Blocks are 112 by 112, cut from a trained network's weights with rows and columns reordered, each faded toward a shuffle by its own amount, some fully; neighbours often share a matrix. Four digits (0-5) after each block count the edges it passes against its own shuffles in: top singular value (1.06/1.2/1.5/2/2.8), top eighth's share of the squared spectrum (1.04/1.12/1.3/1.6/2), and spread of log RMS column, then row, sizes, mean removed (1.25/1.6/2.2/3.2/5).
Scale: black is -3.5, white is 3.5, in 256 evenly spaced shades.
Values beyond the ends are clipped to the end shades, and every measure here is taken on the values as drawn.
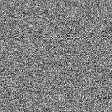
4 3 1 2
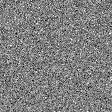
0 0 0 0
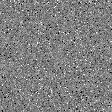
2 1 0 1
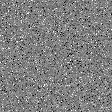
0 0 0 0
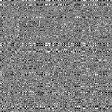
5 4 2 4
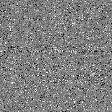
3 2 0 2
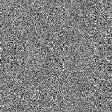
4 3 2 2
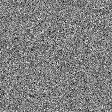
2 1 0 0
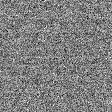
1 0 0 0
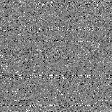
4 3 0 3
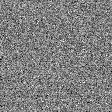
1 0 0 0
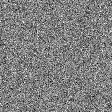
0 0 0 0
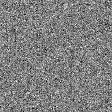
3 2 0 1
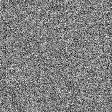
2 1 0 0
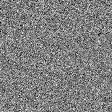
0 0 0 0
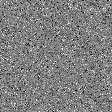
2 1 0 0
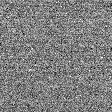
2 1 0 0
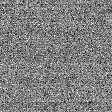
2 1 0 0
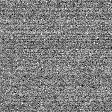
3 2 0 1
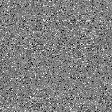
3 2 0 2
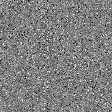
2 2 1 0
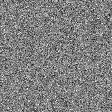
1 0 0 0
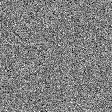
1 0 0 0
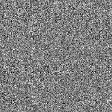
3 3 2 2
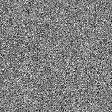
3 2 1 1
